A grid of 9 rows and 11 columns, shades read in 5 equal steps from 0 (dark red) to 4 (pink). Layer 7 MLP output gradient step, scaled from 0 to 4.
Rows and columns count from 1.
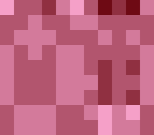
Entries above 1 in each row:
7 11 11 11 9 10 9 11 11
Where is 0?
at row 1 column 8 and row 1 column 10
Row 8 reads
2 3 3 3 2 2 3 4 3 4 2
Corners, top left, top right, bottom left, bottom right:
4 3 2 2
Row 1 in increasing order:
0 0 1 1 2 2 2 3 3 4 4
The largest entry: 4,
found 5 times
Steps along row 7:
down same same up same down down up down up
